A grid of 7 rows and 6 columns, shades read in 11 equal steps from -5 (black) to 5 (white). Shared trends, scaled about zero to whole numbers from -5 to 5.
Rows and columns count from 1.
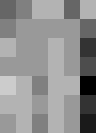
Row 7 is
1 2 0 2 1 -4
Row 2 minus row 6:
-2 -1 0 -1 0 2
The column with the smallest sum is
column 6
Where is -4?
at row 7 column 6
